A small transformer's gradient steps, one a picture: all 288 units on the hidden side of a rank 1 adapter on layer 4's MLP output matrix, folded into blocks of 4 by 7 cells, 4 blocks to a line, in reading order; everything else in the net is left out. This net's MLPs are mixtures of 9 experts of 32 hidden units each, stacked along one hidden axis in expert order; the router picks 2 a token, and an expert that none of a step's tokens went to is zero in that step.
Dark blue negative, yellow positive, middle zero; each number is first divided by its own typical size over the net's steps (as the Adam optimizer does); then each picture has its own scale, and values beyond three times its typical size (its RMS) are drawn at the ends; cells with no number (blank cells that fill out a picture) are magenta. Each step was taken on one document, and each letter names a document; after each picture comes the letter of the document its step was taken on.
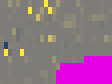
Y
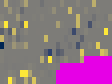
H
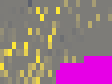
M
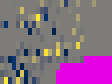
H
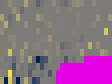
M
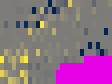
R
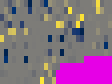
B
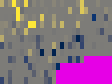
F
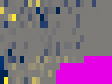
M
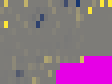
H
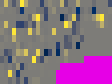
R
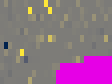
Y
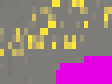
F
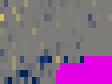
H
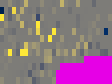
M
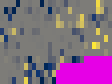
B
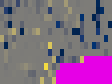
B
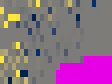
R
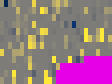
F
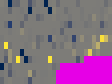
Y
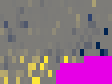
H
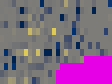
R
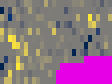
M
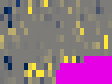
B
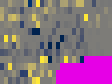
M
